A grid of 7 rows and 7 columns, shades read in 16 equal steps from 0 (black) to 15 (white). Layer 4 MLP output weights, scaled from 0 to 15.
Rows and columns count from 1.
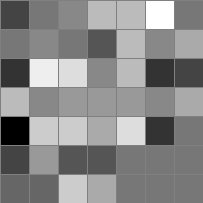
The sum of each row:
63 56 56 64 57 44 55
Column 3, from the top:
8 7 13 9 12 5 12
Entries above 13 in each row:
1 0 1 0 0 0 0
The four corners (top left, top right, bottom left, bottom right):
4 7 6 7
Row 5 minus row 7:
-6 6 0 0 6 -4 0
